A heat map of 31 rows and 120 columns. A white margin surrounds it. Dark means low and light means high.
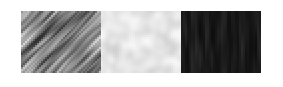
The table splits into one row of 3 panels. Panel 1,1: middling, slanting up to the right, strong in contrast. Panel 1,2: very high, blotchy, faint in contrast. Panel 1,3: very low, streaked downward, faint in contrast.
